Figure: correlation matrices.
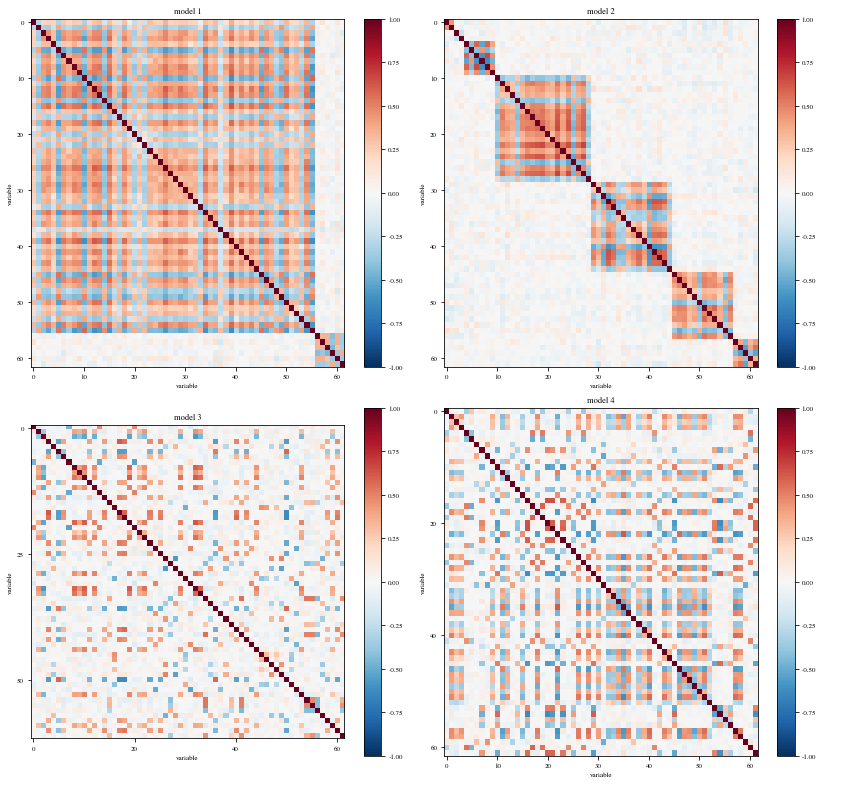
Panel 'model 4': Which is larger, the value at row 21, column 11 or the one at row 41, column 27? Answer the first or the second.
the second
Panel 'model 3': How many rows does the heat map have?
62
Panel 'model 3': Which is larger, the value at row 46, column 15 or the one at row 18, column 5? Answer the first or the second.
the first
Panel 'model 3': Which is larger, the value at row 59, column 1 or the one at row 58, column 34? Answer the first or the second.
the first
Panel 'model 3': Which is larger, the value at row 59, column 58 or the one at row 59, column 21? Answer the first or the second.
the second
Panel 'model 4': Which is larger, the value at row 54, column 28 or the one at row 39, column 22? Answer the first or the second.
the first
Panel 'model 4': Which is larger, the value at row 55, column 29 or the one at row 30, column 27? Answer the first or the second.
the second
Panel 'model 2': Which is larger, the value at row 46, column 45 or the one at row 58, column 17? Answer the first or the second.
the first
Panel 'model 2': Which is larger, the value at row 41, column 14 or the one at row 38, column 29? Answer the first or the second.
the second
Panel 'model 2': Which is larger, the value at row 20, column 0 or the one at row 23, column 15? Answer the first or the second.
the second
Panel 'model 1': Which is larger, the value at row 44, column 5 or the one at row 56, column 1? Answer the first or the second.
the second
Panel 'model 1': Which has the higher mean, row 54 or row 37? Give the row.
54
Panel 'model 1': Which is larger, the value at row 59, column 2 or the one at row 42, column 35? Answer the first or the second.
the second
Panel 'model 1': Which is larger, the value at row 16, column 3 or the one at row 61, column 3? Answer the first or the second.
the first
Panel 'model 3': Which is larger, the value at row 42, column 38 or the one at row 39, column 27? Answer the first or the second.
the first
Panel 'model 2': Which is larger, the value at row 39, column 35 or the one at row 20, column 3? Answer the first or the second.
the second
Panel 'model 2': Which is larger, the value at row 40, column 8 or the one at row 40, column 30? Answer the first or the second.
the first
